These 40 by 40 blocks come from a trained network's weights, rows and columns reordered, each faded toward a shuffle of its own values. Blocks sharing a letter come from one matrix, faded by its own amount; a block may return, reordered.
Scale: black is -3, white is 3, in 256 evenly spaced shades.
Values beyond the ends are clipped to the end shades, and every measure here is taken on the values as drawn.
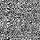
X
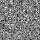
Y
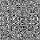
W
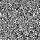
Y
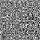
X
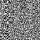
X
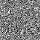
Y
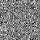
W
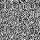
X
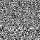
Y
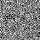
Y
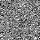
Y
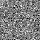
Y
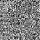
X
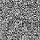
X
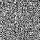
X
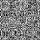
X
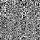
W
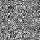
X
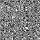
Y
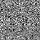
W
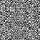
X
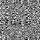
W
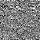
Y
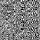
W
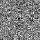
Y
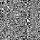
W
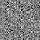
W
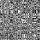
X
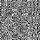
W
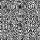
X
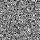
Y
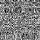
X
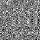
W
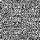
X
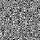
W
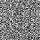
X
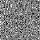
W
